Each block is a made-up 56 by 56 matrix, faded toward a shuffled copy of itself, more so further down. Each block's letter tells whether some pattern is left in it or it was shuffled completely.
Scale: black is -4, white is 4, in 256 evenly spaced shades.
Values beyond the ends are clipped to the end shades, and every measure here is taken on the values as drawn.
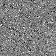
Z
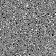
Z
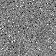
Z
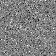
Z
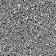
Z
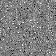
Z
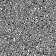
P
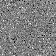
Z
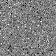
P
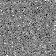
P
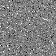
Z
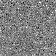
Z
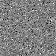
Z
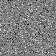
P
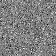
P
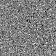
P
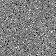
P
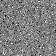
P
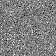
P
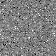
Z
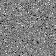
Z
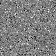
P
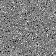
P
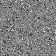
Z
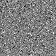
Z
